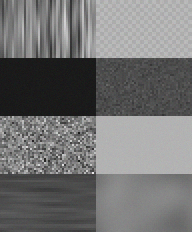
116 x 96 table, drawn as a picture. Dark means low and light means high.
The table splits into 4 rows of 2 panels. Panel 1,1: middling, streaked downward, strong in contrast. Panel 1,2: high, checkered, faint in contrast. Panel 2,1: very low, flat. Panel 2,2: low, fine-grained, faint in contrast. Panel 3,1: middling, fine-grained, strong in contrast. Panel 3,2: high, flat. Panel 4,1: low, streaked across, faint in contrast. Panel 4,2: middling, smooth, faint in contrast.
